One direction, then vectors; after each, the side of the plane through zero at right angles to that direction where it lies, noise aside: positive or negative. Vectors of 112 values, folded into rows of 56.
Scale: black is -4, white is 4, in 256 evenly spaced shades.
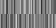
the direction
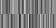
positive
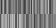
negative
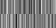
negative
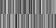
negative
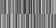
negative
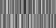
negative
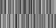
negative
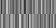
negative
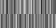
positive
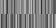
positive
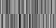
positive
